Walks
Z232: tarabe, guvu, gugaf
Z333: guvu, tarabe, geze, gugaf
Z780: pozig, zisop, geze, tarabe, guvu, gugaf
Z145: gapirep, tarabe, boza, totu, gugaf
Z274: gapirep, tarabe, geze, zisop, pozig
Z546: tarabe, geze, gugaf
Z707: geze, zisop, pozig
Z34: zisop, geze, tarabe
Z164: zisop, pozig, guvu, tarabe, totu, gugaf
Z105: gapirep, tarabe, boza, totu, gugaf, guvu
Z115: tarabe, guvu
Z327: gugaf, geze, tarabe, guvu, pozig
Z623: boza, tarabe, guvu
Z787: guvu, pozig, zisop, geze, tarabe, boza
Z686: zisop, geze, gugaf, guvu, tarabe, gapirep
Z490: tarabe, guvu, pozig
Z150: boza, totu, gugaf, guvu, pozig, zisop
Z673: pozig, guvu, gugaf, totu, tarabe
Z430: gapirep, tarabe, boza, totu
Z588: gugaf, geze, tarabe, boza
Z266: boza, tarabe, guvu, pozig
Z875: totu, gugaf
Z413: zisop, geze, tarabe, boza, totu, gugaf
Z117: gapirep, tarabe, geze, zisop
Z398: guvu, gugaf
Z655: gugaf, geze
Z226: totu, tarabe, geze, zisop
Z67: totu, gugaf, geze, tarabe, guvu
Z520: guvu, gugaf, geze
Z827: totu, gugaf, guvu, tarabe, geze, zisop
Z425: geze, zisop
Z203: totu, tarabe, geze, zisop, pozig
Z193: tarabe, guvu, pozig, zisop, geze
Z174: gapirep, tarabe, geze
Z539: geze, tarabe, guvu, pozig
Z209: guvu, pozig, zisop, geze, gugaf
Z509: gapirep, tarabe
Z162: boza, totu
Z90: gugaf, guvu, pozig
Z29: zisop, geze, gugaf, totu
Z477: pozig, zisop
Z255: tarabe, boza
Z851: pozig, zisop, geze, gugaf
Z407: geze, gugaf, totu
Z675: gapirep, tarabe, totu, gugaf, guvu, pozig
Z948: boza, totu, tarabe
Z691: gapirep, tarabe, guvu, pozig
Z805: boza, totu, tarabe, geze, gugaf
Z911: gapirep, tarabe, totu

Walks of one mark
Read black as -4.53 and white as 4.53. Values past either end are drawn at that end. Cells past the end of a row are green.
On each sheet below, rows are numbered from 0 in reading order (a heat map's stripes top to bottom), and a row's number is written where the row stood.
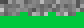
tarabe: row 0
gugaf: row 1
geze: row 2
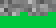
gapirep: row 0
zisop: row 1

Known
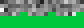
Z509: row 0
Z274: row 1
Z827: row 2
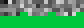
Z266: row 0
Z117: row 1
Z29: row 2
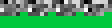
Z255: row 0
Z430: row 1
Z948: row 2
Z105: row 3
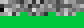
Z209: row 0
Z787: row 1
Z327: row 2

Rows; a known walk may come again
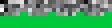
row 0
Z105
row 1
Z117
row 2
Z546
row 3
Z673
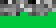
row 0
Z266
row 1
Z623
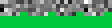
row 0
Z209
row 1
Z398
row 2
Z787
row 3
Z851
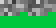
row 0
Z203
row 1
Z539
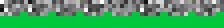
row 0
Z707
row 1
Z911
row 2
Z162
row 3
Z805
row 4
Z274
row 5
Z948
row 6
Z875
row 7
Z413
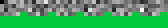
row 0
Z675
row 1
Z588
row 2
Z34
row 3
Z193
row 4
Z780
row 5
Z509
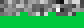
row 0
Z164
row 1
Z407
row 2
Z430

